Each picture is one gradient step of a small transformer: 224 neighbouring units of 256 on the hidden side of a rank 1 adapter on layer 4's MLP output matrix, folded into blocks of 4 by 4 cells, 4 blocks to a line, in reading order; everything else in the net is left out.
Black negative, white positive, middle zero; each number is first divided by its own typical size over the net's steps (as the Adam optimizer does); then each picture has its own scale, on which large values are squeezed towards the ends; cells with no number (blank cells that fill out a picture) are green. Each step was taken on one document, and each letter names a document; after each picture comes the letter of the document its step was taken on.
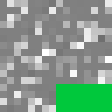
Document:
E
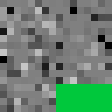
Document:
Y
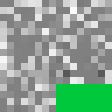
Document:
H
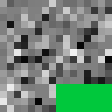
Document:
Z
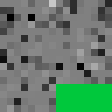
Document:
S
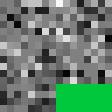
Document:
H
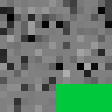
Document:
S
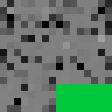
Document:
S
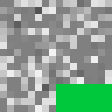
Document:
H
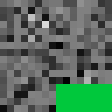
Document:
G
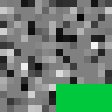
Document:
H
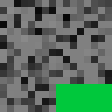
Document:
H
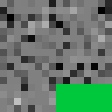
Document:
S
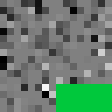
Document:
Y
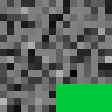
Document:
Z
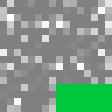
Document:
S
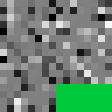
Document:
S
